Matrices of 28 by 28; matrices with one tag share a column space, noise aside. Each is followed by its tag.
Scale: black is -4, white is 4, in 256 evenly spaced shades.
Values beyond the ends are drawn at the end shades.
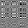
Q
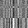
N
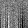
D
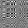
Q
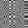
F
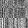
N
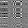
Q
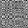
F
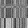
N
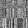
N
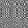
Q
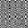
F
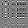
Q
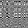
Q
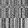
N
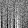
D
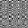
F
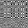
Q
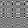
Q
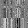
N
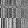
N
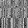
N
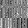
N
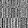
N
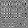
Q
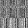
N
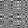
F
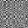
F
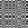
F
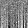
D
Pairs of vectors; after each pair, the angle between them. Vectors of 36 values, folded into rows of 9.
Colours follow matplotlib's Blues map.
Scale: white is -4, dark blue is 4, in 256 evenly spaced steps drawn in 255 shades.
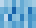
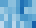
orthogonal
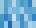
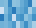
partly aligned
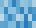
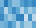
nearly opposite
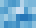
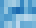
nearly opposite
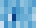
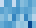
partly aligned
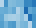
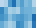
orthogonal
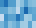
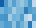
partly aligned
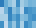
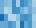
partly opposed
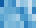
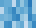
partly opposed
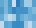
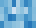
nearly opposite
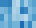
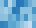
partly opposed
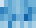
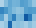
nearly parallel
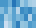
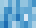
partly opposed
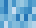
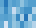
nearly parallel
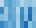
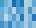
orthogonal
